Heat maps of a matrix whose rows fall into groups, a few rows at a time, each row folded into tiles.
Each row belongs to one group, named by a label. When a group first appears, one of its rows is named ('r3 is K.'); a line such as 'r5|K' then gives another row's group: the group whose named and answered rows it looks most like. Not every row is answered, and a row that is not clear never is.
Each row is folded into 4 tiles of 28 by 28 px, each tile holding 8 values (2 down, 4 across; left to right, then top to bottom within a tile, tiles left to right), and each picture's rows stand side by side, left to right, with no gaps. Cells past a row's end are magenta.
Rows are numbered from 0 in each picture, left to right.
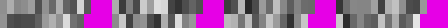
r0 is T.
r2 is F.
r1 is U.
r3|F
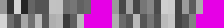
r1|F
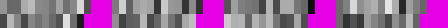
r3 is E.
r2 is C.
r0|T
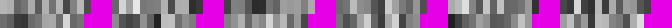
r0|T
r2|C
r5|F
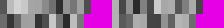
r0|E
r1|U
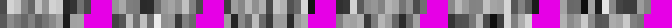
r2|E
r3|F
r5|U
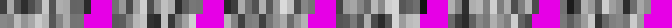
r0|C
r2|F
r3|E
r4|T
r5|U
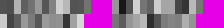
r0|F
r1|U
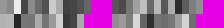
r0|F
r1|U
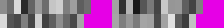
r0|F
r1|F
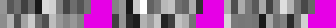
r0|U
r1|T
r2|F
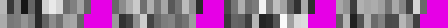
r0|U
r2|E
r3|T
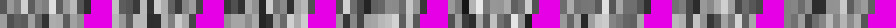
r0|E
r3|C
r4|T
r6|U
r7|C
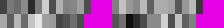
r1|T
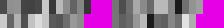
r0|C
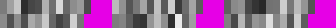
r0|C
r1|T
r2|C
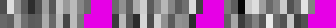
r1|T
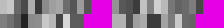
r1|U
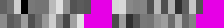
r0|F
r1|T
